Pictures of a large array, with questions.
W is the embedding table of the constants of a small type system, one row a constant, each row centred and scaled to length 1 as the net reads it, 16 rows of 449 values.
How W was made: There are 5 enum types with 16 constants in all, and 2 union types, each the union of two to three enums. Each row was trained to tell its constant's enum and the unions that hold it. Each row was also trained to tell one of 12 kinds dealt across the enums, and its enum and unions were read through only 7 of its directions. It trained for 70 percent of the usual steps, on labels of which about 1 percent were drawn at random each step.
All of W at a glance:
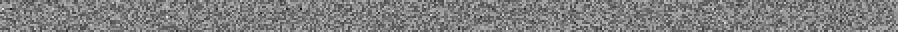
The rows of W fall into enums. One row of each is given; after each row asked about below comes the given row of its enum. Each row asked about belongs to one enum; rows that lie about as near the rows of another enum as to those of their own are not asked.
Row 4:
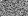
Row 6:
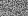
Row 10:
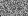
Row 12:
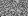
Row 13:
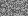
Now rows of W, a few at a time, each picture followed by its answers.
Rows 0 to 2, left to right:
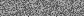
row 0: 6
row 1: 12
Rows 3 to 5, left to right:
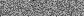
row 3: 10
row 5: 13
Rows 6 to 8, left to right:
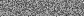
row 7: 13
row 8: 12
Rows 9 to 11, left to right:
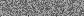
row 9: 6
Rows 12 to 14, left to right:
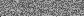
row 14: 6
